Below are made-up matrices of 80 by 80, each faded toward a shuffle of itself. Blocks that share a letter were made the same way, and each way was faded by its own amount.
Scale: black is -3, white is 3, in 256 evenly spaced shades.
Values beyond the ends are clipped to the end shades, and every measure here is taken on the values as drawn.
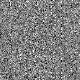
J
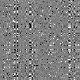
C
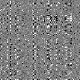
C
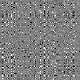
C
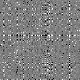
C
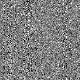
J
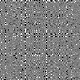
C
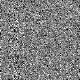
J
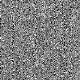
J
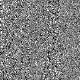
J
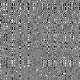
C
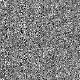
J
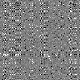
C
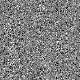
J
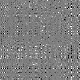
C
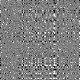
C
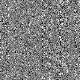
J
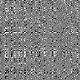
C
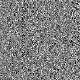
J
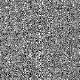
J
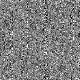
J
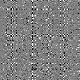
C
